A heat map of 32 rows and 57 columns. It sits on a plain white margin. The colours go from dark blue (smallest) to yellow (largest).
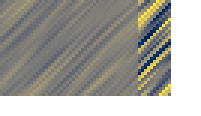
Seam: vertical, 80% of the way across, the left part calmer. Mirror symmetry: none. Average level on the scale: 50%. Slope: none. Grain: diagonal, up to the right.
